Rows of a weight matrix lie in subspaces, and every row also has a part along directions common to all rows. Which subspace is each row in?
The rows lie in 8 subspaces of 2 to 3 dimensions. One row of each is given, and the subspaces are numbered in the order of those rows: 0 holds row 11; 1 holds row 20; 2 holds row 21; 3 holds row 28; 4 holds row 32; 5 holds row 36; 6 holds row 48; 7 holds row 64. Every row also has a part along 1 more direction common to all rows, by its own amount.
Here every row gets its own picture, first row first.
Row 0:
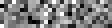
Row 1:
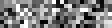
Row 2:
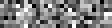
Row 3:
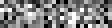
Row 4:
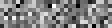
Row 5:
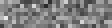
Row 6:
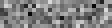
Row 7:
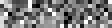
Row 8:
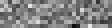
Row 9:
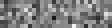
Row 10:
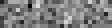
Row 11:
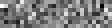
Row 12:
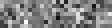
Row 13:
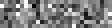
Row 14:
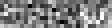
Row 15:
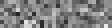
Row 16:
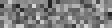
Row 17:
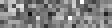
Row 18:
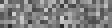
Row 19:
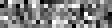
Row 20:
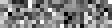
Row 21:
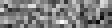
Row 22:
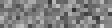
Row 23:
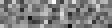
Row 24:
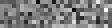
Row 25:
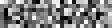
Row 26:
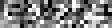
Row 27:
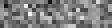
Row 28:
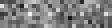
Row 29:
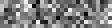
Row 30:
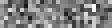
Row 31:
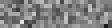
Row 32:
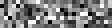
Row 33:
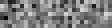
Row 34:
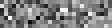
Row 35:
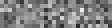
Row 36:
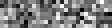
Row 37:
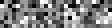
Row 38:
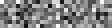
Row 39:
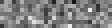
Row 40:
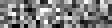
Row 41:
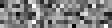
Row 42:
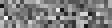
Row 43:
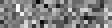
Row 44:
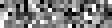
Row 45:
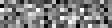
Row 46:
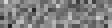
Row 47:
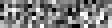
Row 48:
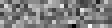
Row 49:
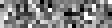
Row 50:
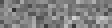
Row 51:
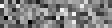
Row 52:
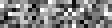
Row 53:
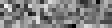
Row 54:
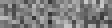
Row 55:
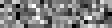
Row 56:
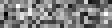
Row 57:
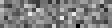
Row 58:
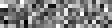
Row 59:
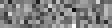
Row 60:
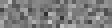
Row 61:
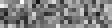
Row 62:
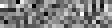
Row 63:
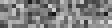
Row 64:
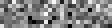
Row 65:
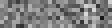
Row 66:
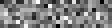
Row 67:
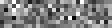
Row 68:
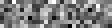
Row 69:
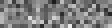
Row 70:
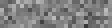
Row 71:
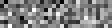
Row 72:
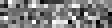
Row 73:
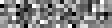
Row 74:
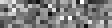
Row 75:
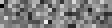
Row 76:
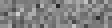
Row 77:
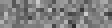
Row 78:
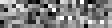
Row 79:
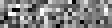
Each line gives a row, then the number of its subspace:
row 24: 5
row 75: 7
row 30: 1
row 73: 0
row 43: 5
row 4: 3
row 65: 1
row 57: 6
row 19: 2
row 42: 4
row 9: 2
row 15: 5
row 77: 6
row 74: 3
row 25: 0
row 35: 6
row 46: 2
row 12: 5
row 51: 4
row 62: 0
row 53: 6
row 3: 6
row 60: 7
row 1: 5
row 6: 6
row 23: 7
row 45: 6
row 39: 7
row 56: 7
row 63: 3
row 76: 2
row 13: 4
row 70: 4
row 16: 1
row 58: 0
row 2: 0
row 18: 2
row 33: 3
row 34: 4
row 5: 3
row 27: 6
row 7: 1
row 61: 0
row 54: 2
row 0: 7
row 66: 0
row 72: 2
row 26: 4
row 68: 7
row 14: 2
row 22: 1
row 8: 6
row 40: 4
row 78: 3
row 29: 4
